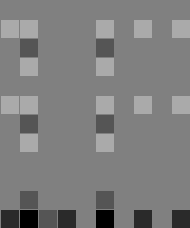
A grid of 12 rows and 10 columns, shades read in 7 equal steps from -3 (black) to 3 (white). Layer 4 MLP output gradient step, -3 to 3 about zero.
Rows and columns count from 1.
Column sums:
0 -2 -1 -2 0 -2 0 0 0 0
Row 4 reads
0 1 0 0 0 1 0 0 0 0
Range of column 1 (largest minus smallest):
3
